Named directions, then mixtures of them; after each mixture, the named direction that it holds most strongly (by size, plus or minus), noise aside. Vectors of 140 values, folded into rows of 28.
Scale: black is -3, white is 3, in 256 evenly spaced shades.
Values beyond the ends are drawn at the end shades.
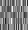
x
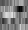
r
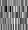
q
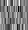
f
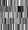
f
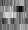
r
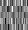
x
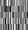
q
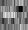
r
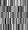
f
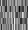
q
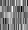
x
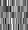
x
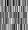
f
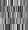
f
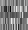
q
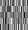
x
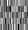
q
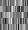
x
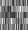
x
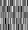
x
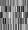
q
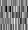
q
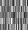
x
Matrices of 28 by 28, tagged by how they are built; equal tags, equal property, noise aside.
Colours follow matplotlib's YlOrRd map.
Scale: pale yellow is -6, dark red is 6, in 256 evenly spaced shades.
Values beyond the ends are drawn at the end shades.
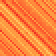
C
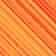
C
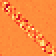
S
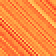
C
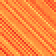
C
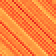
C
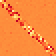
S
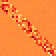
S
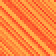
C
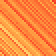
C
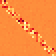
S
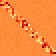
S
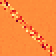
S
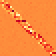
S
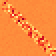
S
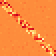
S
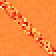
S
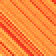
C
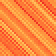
C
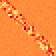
S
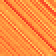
C
